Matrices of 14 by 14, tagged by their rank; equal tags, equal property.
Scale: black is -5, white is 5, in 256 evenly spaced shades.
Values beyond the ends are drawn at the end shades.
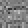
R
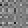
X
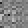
R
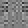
X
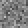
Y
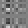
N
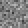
Y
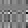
N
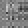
R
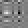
N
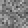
Y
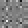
X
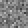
Y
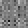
X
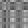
N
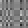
N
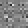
R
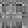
X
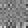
X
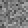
Y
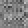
R
